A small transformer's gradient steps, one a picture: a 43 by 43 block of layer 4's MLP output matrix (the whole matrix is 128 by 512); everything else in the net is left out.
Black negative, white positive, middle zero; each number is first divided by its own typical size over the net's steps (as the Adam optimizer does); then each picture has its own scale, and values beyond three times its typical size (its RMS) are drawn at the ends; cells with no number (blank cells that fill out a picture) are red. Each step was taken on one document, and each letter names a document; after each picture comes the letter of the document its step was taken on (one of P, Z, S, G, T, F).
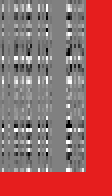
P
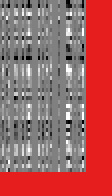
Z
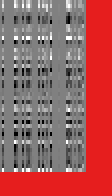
P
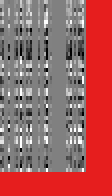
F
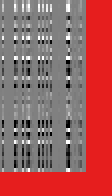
P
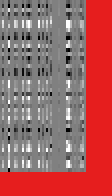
Z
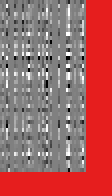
Z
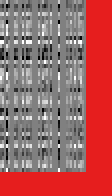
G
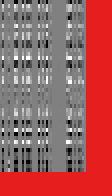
P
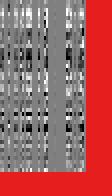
F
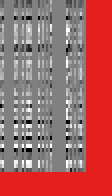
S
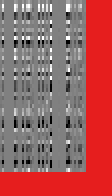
P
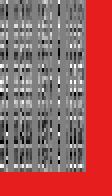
G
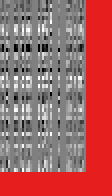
G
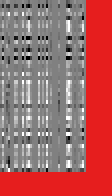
Z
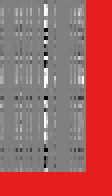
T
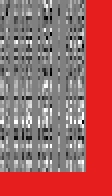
S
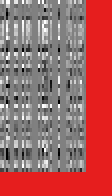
G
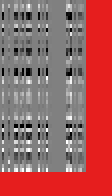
P
